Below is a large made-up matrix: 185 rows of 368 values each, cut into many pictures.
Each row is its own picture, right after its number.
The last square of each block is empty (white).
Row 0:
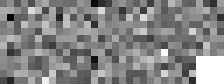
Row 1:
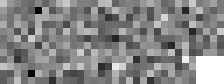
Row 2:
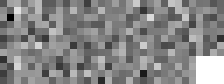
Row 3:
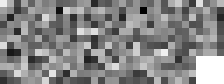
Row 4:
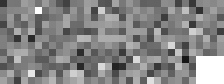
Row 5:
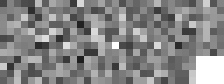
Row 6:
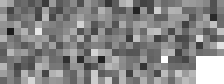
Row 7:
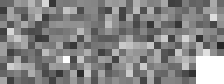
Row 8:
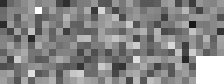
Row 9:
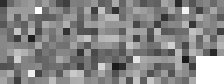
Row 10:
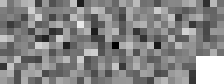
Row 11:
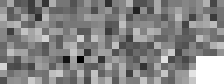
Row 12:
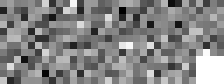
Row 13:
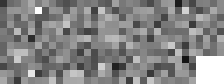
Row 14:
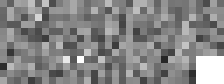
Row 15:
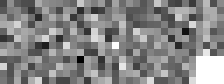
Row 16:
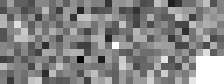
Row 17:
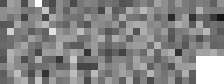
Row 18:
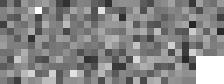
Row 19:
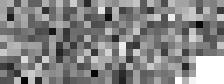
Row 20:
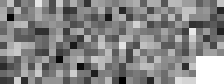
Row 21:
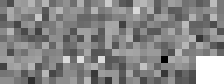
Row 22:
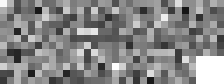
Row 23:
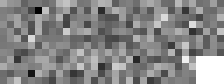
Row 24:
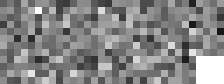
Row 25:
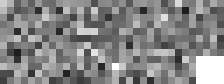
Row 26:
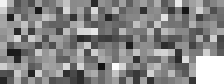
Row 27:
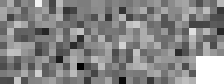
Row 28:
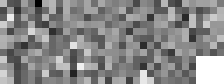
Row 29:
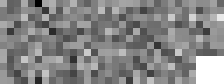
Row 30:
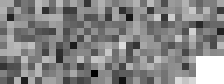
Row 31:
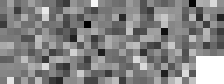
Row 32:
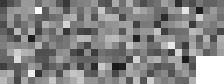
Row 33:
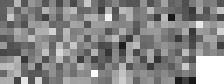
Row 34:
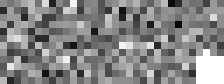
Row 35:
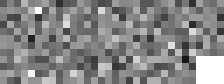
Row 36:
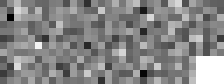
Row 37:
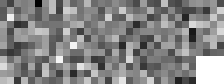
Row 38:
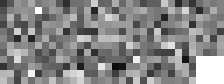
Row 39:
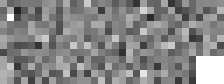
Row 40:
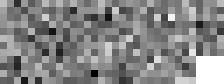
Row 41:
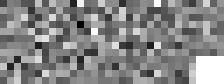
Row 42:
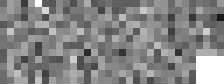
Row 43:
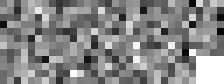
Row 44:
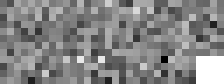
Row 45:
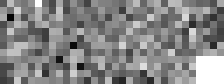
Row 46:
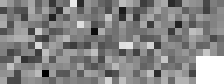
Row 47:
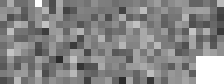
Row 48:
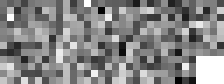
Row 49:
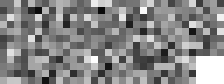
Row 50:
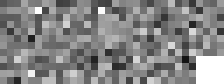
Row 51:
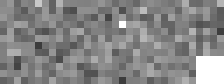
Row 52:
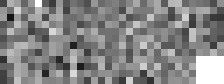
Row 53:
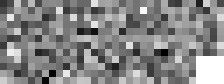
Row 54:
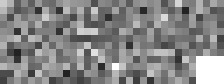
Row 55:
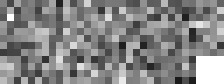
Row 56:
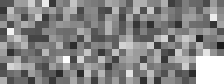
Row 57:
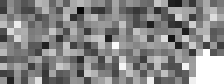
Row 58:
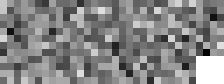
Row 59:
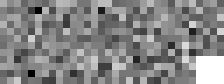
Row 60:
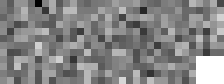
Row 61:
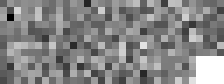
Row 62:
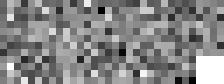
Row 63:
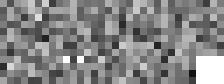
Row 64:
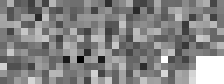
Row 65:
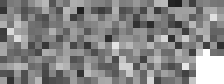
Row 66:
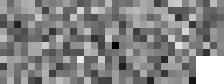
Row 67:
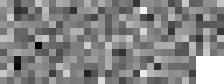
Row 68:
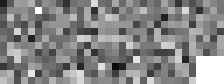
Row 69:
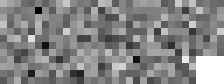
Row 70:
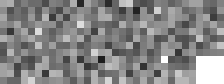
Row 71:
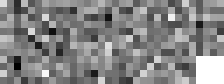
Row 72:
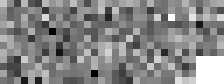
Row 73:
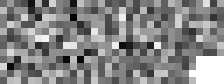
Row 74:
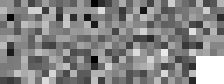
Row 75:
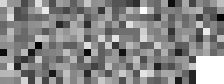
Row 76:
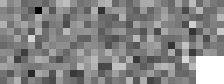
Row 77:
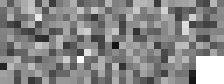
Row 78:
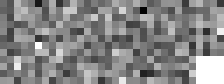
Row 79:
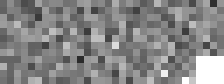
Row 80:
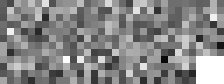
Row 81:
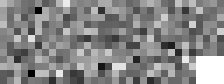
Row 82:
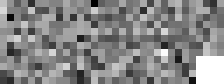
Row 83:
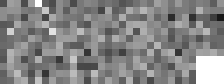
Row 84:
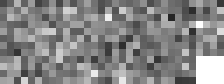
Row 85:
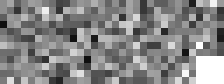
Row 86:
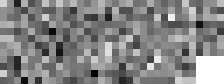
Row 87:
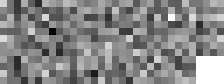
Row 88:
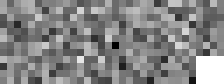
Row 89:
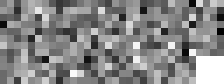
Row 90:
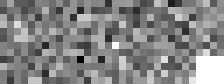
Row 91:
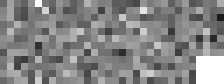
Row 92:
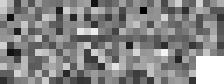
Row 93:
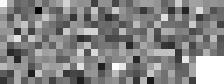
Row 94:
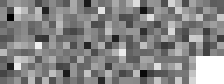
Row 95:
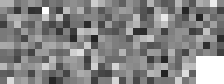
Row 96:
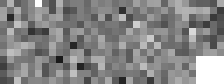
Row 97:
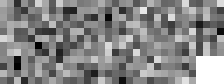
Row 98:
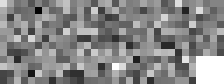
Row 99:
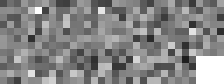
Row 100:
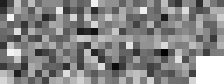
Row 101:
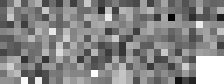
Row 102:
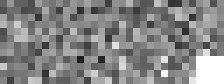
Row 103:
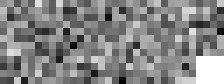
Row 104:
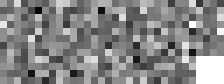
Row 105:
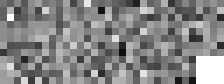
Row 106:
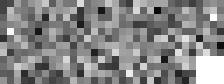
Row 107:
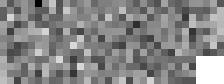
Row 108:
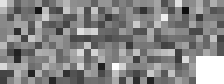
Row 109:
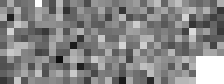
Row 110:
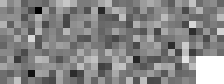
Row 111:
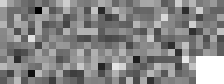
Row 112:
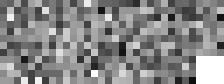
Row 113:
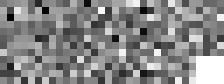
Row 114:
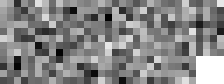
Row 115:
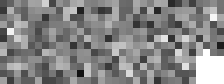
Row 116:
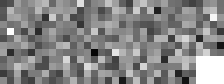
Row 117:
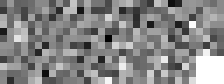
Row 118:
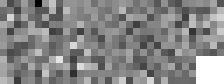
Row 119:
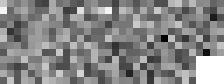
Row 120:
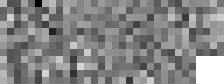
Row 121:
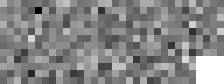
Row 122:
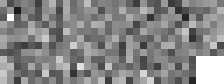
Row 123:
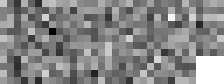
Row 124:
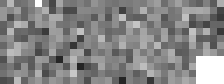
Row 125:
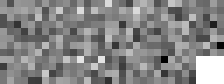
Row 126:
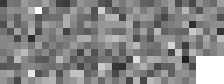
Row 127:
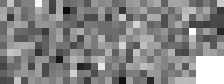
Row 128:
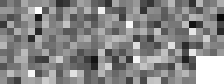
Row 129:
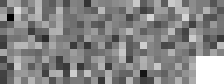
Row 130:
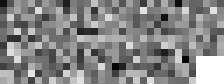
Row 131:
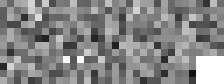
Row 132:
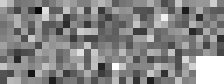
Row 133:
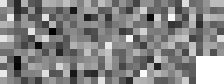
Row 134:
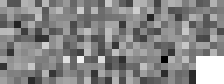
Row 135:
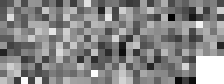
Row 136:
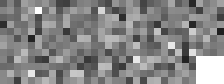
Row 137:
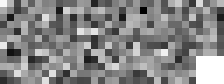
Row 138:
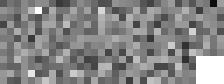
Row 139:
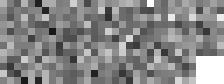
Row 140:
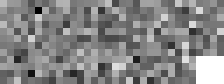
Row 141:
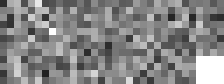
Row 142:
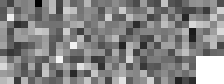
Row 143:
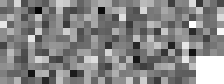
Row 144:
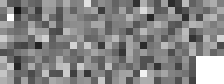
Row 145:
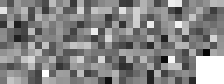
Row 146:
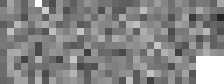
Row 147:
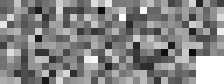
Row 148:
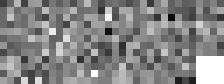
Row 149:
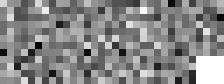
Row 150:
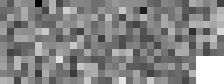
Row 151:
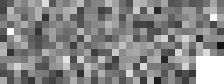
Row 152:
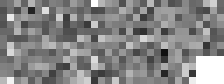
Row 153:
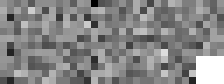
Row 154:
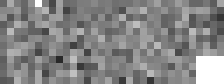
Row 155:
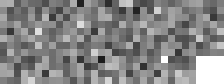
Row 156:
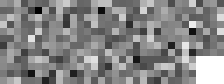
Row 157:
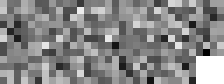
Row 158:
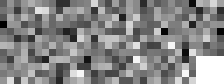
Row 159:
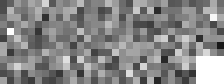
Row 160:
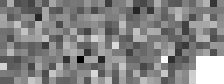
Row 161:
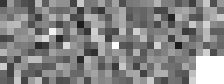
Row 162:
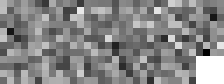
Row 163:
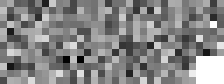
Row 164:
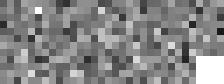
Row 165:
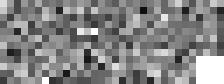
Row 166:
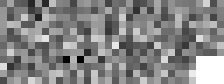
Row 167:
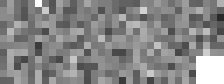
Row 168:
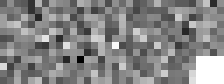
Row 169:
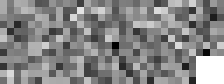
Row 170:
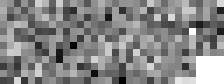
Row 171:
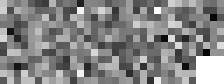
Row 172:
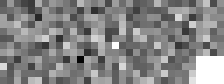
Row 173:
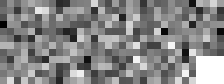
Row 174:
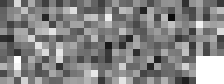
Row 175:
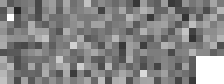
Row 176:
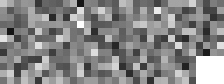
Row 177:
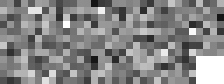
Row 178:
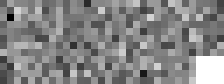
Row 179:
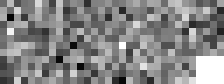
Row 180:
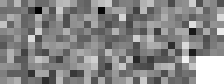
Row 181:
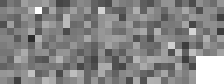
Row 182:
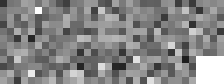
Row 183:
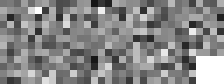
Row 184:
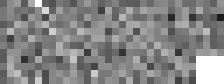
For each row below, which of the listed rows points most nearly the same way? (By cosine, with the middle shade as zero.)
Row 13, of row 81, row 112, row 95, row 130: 130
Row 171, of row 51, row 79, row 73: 73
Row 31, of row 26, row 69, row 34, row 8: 8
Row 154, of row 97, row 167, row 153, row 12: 167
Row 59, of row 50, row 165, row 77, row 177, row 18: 165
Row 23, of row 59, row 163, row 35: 59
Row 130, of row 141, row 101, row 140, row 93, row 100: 100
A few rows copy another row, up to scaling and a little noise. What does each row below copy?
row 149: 75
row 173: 158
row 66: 88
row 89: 43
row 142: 37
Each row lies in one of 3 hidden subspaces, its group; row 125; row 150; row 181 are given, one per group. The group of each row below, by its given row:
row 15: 125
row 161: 125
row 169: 125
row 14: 125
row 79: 125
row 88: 125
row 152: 181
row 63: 125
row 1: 181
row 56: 125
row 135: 150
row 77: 125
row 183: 181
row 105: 150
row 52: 150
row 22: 181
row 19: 150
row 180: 181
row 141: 150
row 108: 181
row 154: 150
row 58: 125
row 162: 125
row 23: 181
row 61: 150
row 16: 125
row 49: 181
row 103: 150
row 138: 181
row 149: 150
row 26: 181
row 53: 181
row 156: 181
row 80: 125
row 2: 150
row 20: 150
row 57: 125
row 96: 150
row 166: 125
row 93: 181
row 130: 181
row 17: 150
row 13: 181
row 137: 181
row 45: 150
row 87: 150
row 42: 150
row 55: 150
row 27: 150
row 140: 181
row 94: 150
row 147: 181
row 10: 125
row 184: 150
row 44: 125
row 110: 181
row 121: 181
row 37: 150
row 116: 125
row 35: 181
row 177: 181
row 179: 150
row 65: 125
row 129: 150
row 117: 125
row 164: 181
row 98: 181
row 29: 150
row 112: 150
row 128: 181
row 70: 125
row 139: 150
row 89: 181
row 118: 150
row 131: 125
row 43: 181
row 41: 125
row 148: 150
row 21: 125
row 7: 125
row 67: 150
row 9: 181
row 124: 150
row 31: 181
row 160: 125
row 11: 125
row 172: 125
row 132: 181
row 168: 125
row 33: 150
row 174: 150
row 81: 181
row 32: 181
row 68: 181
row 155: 125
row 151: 125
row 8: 181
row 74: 181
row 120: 150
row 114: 150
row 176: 125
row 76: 181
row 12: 125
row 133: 150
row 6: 125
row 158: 181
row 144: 150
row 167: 150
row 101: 150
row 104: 181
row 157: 125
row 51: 150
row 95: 181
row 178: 150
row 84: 150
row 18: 181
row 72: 150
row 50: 181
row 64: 125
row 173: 181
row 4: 181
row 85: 181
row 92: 181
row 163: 125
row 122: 150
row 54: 181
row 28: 150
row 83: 150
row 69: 181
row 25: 181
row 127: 150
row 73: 125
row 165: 181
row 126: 181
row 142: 150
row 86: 150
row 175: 150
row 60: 150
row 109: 150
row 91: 150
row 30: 150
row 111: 181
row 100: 181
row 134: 125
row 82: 181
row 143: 181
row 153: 181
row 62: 150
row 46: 125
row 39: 150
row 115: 125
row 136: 181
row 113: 150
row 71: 150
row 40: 150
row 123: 150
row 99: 181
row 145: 125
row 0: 181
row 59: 181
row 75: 150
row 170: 150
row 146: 150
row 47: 150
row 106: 125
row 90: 125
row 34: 125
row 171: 125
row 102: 125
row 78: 150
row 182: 181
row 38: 181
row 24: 181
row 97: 150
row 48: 150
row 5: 125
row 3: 181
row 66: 125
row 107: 150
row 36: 150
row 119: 125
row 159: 125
